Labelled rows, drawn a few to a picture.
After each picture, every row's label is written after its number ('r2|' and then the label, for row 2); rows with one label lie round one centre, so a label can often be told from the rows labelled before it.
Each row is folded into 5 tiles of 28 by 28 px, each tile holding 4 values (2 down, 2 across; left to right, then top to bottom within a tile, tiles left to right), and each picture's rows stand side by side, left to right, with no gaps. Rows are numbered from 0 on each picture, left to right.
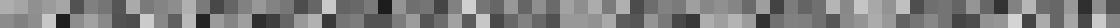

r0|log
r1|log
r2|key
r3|key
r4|log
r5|log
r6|log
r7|key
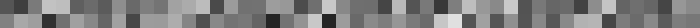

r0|key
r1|log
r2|key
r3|key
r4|key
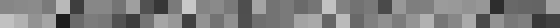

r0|log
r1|key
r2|key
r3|log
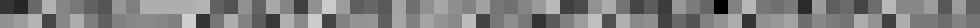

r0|key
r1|log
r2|key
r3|log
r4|key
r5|key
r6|key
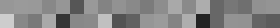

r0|log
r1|log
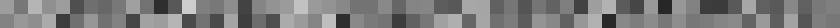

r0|log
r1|key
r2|log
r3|key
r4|key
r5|key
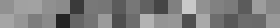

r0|log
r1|key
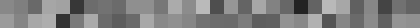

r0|log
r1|log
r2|key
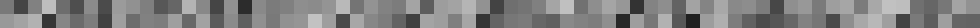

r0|key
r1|key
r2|log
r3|log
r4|log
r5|log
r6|log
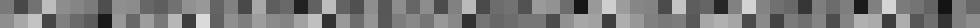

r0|key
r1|key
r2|key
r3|key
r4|key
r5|key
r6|key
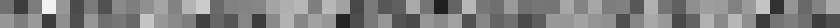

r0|key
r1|log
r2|log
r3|key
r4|log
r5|log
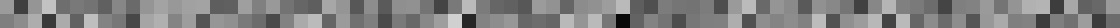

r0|key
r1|log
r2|key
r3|key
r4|log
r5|key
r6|key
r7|log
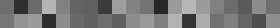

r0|key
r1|key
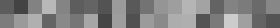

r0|key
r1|log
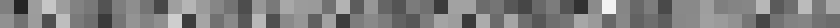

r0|key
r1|key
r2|log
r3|key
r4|key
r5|log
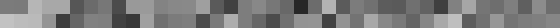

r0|log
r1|log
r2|key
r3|key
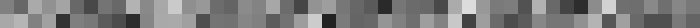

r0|log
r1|log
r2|key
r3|key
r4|key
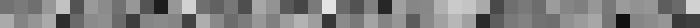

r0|log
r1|key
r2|key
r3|log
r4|log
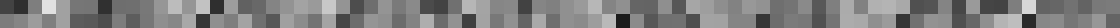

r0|key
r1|log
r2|log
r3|key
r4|log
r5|log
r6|log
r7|key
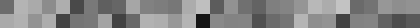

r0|log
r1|log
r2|log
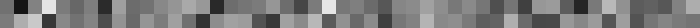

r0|key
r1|log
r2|key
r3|log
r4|key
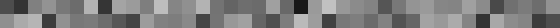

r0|key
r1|log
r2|key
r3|log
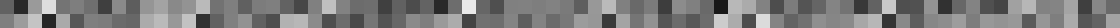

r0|key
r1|log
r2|key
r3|key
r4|key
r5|key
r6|key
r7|key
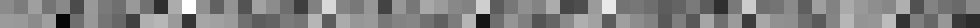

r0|log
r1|key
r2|key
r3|log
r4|key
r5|key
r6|log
